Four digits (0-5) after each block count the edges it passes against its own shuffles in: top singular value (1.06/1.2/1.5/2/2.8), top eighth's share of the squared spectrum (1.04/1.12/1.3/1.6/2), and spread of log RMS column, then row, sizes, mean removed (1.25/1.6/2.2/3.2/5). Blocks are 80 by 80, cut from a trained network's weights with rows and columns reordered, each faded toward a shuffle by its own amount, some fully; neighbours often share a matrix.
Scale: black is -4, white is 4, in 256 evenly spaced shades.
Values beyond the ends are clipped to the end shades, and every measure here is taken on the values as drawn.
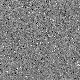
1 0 0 0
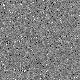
2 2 0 1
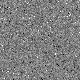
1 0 0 0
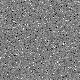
0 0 0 0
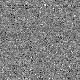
3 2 0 1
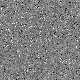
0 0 0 0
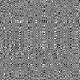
4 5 3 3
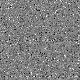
3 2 0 1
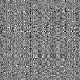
4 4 1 3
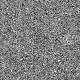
2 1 0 0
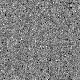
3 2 0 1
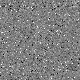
2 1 0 0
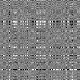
5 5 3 3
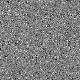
3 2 0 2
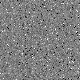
2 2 1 0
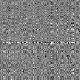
4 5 2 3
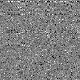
4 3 2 2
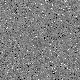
0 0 0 0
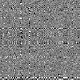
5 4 2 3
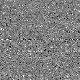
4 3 1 1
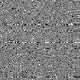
4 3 0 2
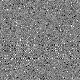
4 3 0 2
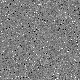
1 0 0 0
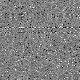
4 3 0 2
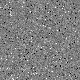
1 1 0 0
